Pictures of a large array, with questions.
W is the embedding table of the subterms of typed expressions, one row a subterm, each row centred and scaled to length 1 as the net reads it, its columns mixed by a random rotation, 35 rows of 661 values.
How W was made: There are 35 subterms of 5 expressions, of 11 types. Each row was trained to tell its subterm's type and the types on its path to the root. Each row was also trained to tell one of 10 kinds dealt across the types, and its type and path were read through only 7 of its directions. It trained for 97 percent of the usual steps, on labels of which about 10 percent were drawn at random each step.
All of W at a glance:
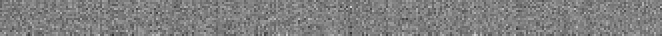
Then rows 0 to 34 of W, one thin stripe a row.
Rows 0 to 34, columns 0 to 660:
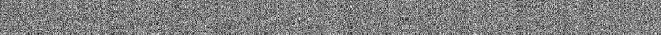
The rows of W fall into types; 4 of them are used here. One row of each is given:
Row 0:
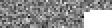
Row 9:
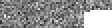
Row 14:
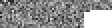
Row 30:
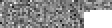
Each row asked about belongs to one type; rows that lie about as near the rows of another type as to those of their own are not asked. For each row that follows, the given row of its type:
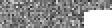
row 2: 30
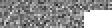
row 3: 9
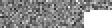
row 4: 0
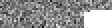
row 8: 9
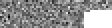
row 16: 0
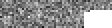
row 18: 9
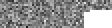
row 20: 14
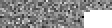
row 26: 0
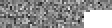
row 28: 0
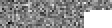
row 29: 14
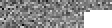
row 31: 9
